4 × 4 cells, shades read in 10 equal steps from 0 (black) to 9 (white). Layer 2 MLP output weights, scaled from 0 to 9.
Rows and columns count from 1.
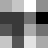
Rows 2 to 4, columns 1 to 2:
2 2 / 3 2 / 7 3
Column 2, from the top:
7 2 2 3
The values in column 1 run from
2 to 7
